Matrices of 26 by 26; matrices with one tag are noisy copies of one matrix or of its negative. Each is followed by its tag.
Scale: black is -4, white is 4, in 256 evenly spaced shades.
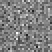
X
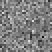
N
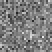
N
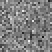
N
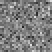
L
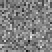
N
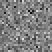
X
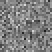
N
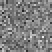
N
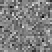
L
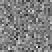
X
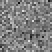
N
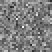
L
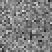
N
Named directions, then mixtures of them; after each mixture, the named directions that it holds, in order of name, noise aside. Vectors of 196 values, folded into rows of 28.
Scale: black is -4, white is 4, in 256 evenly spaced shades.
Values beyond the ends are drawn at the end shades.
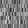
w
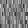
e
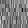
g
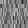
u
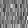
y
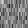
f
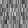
e, u, w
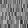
e, w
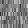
f, g, w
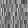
e, u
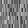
f, w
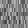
w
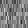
w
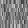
e, u, y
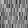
f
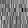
g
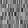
e, w
